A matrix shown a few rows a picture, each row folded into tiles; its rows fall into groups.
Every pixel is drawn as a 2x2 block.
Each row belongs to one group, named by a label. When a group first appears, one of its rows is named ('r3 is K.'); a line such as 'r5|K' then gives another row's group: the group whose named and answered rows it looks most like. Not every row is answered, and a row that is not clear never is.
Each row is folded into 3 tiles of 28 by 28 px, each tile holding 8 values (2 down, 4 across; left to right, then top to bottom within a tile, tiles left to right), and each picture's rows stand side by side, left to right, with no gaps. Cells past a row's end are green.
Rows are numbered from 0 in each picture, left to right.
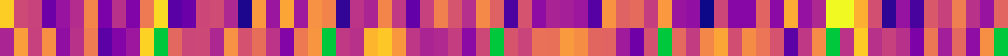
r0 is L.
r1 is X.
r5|L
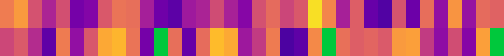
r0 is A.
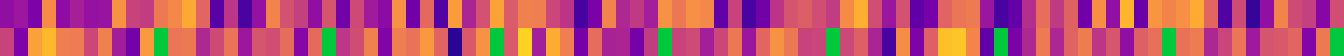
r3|L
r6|X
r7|L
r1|L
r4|A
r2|X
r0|X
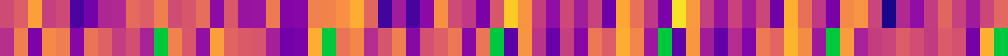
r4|A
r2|L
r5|L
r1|L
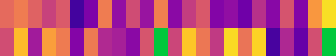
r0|L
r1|X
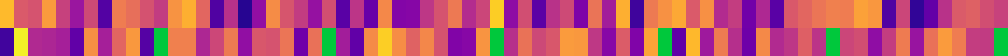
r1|L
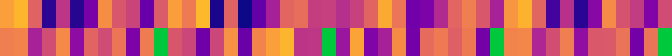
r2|A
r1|A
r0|L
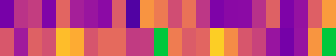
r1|L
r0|X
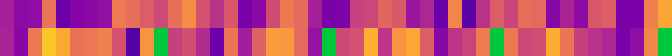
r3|L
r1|A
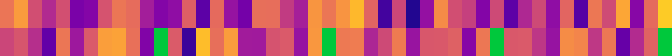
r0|A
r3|X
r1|X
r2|L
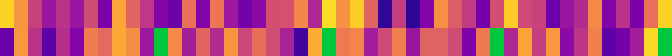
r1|X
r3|L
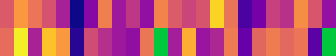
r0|L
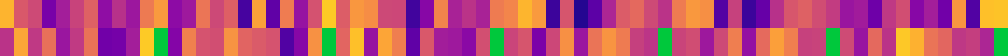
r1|X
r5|X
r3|A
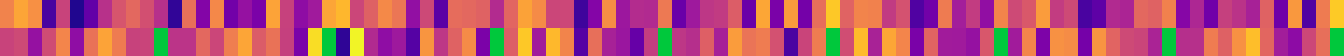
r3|L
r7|X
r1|X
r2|A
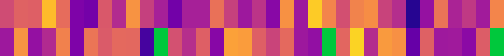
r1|X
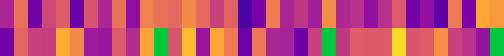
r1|L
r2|X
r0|X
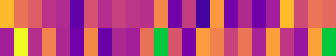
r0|L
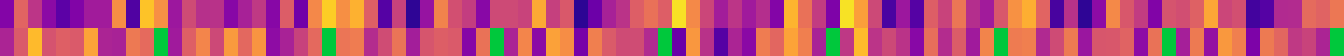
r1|X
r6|L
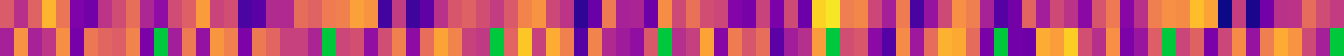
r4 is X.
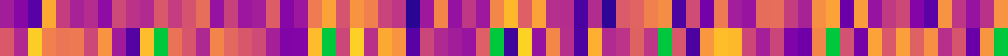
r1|L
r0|X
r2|L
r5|X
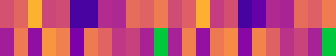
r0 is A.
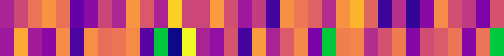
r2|L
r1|A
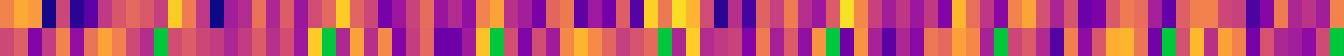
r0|A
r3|X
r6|A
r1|L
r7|L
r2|L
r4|L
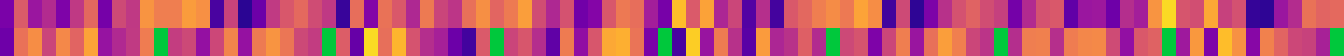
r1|A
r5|A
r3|A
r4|A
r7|A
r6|X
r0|X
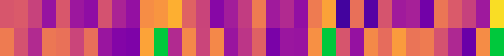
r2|X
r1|L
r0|L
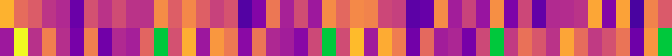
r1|L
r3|X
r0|L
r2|L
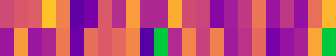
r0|A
